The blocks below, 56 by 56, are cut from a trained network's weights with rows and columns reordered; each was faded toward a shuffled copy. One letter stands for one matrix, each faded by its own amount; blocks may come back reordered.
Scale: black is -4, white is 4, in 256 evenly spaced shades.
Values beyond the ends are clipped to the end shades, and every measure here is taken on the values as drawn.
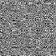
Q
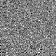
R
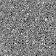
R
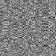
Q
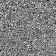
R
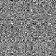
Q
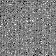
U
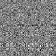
Q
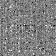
U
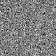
R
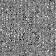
U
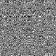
Q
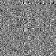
Q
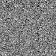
R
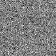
R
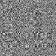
Q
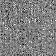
U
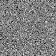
R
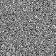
R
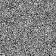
R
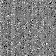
U
